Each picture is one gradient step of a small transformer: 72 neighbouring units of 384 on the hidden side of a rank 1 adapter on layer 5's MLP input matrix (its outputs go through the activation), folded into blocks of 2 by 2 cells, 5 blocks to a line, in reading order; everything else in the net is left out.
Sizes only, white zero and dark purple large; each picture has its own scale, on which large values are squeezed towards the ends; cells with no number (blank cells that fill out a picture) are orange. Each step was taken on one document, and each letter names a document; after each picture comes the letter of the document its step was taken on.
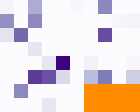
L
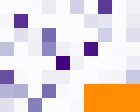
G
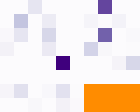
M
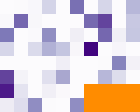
G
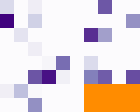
L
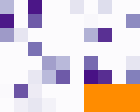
L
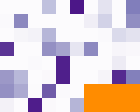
G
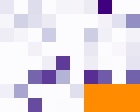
L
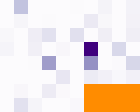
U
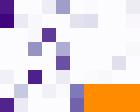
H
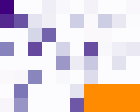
H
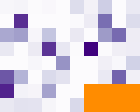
G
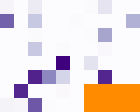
L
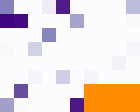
H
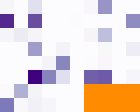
L
